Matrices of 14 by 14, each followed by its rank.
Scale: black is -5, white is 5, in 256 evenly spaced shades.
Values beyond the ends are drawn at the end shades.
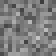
full rank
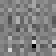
three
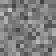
full rank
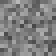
full rank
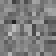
three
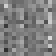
three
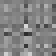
two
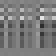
one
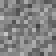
full rank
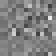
three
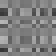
one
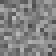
full rank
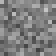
full rank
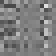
two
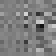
two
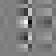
one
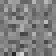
three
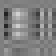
one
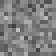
full rank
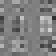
two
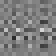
two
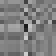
two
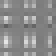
one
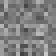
three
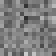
three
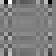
one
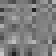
two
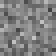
full rank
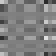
one
